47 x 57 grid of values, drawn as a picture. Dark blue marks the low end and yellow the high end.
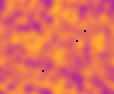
The field is mottled with small blotches. There is no seam. On average the colour sits 60% of the way up the scale. There is no overall slope. Three lone cells stand out, each far lower than its neighbours. Neither half mirrors the other. No row or column stands out.
